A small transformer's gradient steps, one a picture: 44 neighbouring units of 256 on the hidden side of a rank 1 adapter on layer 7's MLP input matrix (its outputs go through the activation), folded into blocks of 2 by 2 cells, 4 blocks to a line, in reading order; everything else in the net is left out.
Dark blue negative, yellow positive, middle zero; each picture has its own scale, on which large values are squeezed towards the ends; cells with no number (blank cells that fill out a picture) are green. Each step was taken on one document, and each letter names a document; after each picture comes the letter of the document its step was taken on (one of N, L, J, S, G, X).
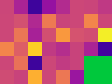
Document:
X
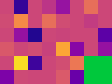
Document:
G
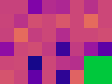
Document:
X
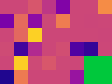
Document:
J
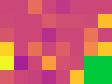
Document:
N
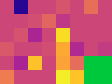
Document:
G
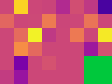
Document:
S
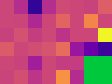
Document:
X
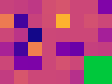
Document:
J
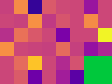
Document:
X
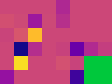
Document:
J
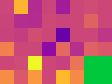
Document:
X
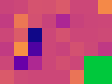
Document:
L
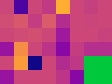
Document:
G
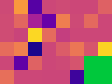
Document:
L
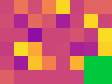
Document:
S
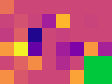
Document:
J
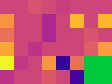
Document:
N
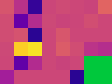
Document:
L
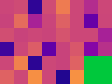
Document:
X
